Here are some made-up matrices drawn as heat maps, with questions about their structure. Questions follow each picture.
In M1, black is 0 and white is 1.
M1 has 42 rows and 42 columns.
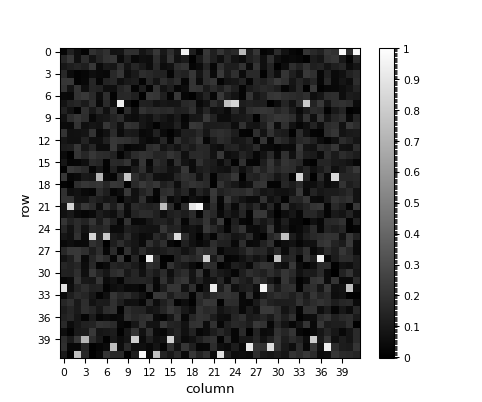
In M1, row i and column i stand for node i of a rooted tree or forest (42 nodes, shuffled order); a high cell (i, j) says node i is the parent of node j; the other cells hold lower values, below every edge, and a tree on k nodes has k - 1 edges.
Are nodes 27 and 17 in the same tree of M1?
no
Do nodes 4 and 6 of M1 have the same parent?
yes
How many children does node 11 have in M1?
0
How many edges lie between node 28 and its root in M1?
1
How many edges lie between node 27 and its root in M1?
0
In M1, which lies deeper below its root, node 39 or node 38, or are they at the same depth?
node 38
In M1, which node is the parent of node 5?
17
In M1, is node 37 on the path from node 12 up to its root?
no
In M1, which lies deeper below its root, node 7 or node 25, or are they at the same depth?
the same depth
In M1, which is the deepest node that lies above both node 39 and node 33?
0
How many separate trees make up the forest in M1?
2
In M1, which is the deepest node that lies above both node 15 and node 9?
0
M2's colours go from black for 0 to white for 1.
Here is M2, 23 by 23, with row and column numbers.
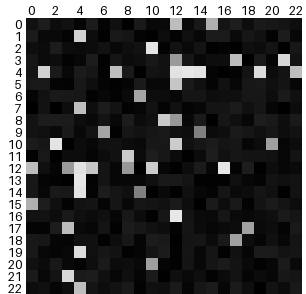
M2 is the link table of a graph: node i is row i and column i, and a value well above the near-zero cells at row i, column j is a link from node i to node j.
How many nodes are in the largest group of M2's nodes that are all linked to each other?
2
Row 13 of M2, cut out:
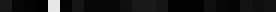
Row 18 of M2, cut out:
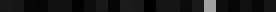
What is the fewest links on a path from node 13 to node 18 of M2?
5
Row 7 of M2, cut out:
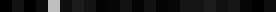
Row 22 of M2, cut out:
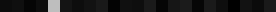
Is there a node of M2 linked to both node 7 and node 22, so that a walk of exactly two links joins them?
yes
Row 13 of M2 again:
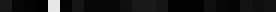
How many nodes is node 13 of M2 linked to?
1
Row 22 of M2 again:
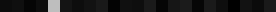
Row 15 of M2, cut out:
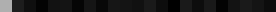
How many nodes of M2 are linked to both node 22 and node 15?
0
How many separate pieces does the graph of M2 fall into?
1
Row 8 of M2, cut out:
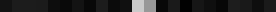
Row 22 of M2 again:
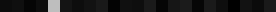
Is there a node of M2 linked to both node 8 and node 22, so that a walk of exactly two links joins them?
no
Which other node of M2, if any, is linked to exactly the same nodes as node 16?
node 5
